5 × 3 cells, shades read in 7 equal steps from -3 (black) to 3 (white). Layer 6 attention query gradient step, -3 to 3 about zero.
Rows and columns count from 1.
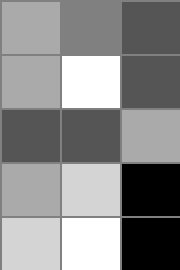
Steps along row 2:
up down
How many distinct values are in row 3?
2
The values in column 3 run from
-3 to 1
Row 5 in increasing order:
-3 2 3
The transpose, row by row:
1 1 -1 1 2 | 0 3 -1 2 3 | -1 -1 1 -3 -3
